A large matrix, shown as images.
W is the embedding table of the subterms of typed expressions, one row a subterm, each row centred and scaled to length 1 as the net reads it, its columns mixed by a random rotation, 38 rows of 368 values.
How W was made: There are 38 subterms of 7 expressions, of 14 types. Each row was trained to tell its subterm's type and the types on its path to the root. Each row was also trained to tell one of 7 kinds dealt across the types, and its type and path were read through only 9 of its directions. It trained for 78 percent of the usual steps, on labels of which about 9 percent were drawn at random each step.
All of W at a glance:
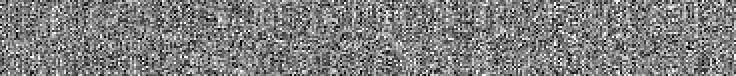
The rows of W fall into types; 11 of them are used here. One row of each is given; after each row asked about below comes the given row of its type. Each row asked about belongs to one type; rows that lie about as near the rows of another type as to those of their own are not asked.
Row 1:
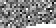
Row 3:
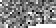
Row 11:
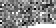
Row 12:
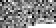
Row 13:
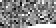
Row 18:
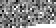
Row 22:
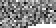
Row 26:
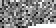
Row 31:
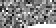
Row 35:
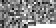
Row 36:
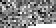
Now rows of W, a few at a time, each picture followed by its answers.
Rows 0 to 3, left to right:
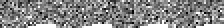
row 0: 36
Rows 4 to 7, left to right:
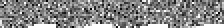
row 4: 1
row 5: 13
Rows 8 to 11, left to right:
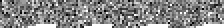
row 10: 3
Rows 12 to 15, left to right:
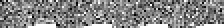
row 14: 1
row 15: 22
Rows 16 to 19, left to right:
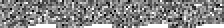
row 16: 3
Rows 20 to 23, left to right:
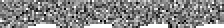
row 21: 13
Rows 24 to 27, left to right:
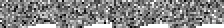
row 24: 13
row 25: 12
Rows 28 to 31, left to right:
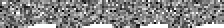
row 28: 11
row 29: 31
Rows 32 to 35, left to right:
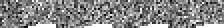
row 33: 11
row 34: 22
